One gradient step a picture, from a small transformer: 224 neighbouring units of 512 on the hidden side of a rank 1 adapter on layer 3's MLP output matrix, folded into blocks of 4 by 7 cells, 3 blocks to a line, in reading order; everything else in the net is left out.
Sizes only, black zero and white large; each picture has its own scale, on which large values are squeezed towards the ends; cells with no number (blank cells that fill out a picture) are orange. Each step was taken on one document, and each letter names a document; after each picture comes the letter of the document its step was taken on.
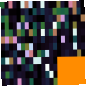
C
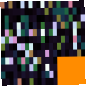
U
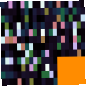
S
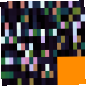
S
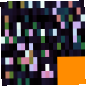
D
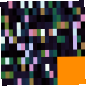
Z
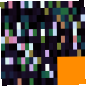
U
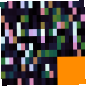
Z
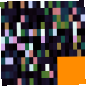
U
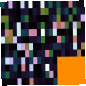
Z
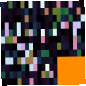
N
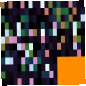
U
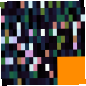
S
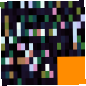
D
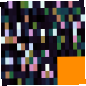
N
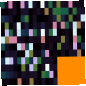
U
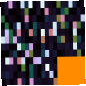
C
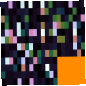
Z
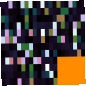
C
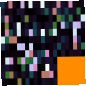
S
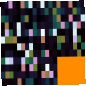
N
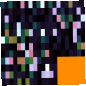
D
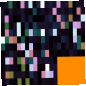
D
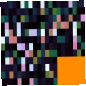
U
